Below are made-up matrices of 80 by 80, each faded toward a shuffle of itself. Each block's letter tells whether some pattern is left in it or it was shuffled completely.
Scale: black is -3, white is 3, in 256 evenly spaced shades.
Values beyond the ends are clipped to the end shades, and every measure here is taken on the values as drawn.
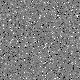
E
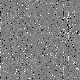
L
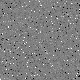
E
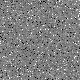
E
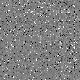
L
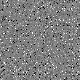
L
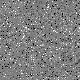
L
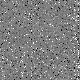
L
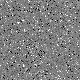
E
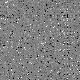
L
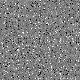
L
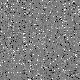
L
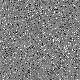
E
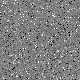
E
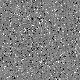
L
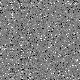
L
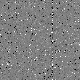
L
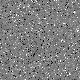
E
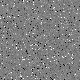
E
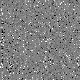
L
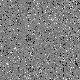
L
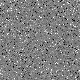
E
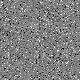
L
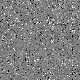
L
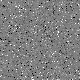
E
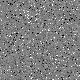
E
